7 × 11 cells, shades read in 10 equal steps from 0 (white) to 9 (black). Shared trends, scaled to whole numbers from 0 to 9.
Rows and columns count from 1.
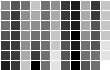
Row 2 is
5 7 4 3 5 3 7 8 3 7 2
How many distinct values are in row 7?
8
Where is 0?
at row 7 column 11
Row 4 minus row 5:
-1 0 0 -1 0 0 1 1 -1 0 1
